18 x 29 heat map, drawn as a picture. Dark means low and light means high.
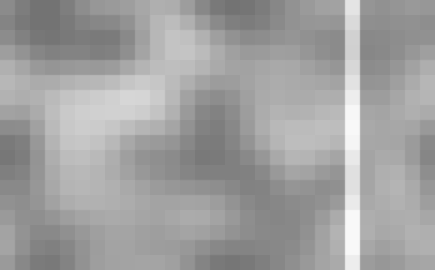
Column 24 differs from the columns beside it. No overall slope runs across the table. Overall the values sit about 60% of the way up the scale.
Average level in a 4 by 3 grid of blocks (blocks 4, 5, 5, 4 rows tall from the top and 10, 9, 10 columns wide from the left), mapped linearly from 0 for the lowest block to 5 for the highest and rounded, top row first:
0 2 2
5 3 4
3 1 4
2 1 4
